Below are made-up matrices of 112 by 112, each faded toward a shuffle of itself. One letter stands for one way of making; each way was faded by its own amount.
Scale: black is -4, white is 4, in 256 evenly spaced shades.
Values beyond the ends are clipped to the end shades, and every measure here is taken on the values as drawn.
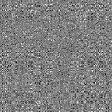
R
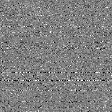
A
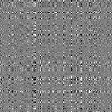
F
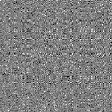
R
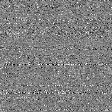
A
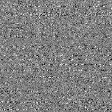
A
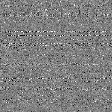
A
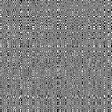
F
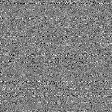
A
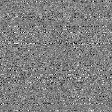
A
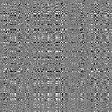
F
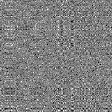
R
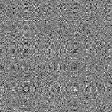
R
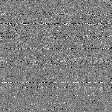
A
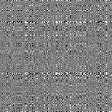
F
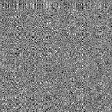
R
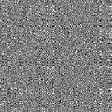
R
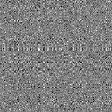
R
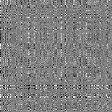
F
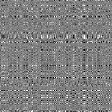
F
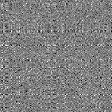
R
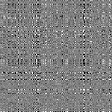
F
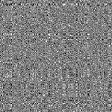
R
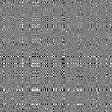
F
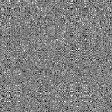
R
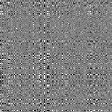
F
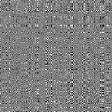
F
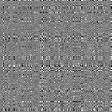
F
